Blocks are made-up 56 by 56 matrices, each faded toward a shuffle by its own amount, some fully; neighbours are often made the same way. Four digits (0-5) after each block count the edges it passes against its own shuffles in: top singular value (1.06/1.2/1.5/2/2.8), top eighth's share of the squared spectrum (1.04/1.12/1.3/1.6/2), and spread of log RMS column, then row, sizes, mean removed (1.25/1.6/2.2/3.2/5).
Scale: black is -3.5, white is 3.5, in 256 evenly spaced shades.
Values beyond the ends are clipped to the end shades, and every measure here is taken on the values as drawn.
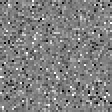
1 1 0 0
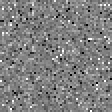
0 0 0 0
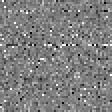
2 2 0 1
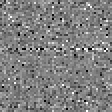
2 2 0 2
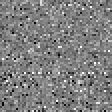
1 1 0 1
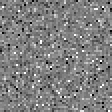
0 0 0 0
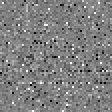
2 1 0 1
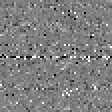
3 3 0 2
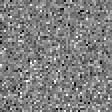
2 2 1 0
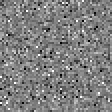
1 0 0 0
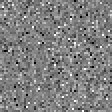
1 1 0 0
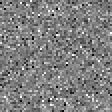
0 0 0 0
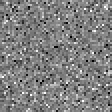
0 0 0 0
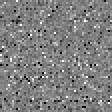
1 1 0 1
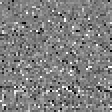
1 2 1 2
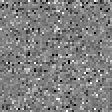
1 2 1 2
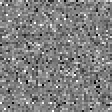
1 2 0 2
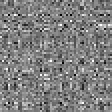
4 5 2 3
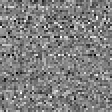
1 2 0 3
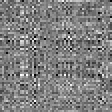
4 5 3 3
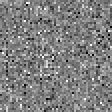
3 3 1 1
